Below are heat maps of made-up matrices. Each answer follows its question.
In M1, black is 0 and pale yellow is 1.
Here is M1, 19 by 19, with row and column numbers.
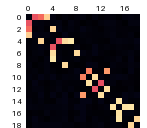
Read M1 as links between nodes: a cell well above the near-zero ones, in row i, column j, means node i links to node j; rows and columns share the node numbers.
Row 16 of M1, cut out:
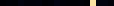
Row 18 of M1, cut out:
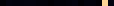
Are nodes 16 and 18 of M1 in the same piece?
yes
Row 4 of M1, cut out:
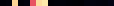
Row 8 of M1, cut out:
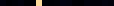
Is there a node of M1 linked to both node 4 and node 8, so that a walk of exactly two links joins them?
yes
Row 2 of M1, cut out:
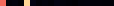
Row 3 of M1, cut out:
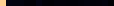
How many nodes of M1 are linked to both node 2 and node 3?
1
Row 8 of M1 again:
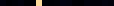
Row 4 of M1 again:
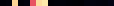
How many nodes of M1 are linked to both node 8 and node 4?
1
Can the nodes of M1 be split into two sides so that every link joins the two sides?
no
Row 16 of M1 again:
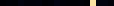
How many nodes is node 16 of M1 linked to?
1
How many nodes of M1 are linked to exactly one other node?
8
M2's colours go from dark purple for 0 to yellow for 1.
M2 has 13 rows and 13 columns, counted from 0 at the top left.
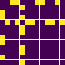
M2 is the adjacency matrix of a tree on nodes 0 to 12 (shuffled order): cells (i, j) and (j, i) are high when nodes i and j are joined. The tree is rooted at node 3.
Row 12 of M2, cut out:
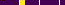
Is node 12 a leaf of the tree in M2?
yes
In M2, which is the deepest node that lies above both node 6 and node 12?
4
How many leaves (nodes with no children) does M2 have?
10
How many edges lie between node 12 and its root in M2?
2
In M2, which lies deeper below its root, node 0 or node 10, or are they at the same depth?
node 10
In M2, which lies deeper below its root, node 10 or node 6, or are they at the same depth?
the same depth
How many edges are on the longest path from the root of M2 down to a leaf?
2
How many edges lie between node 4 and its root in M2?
1
